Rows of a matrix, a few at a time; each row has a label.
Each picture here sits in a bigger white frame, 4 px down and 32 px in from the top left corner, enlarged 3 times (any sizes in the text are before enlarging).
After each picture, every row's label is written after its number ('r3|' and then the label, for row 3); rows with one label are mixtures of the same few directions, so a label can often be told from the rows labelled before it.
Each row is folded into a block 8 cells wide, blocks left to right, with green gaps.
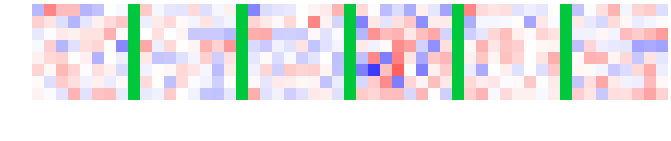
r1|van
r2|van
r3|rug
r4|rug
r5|rug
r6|van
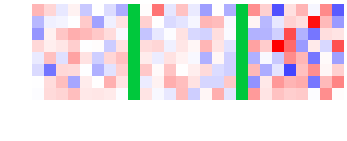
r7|rug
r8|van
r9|van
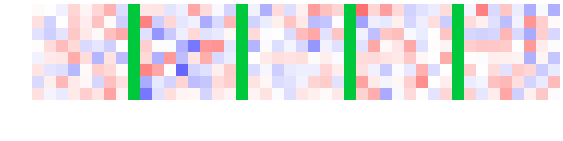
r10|van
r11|rug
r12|van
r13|rug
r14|van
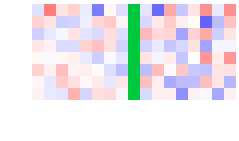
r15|van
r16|van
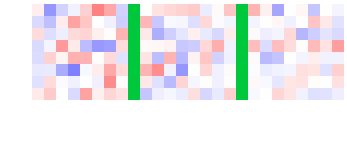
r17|van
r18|rug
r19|van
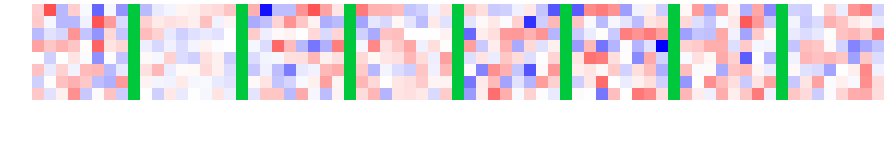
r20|van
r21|rug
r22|van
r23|rug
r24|rug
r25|van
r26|van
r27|van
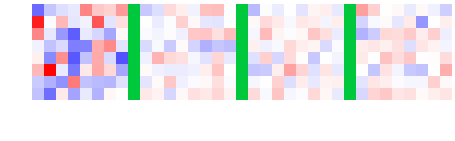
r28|rug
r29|van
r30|rug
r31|rug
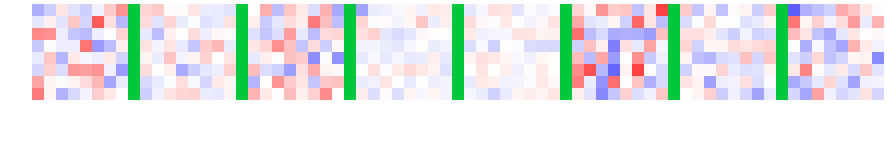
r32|rug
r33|rug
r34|van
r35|rug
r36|van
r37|rug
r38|van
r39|rug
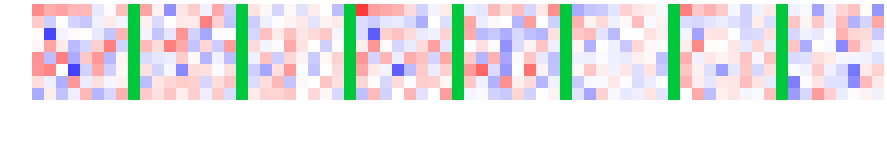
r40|rug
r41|van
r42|rug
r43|rug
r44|rug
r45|rug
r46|rug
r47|rug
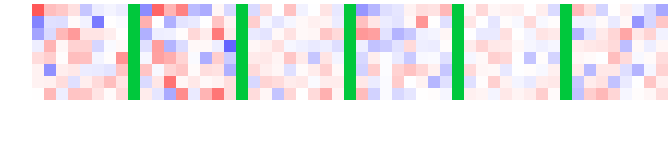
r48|rug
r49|van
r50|van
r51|rug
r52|van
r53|rug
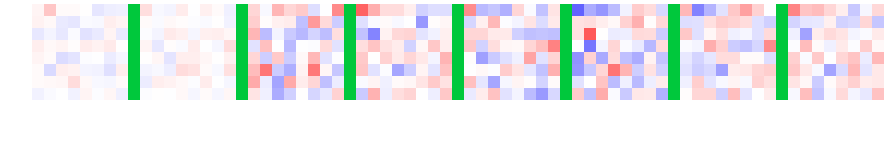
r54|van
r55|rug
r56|rug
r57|rug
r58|van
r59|rug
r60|van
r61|rug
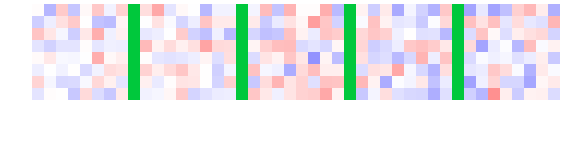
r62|van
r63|van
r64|van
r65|van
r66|rug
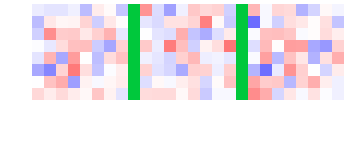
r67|rug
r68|van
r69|rug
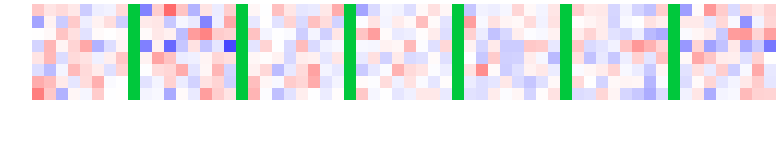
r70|rug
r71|van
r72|rug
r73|rug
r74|rug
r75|van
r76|van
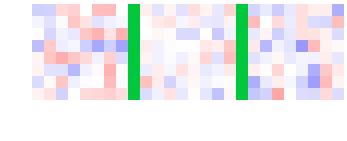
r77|van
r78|van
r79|rug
